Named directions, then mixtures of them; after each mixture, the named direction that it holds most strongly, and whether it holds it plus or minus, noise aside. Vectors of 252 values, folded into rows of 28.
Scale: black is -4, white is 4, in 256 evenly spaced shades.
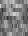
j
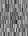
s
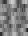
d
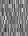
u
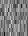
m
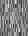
s, minus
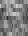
j, plus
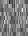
u, plus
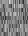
u, minus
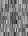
s, plus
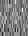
s, minus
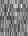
m, minus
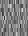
u, plus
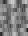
d, plus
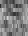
j, minus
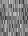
u, minus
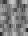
d, plus
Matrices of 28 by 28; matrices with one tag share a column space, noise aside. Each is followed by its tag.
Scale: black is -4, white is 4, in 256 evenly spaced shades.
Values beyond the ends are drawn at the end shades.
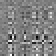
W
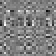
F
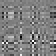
W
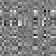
F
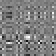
W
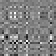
W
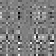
W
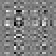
F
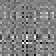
W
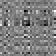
F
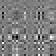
W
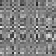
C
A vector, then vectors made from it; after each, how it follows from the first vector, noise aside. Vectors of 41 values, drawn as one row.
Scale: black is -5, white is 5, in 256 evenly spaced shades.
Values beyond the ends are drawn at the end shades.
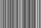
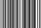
scaled up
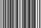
scaled up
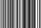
scaled up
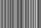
sign-scrambled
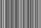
reversed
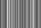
wrapped around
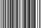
scaled up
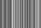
wrapped around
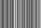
wrapped around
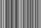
reversed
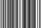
scaled up
